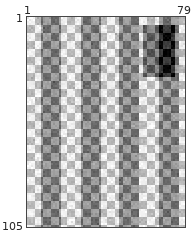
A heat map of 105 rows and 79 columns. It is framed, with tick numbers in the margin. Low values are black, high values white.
Ninth with the lowest average: top right. Stripes: upright, repeating 4 times. Odd patch: lower, in the top right.
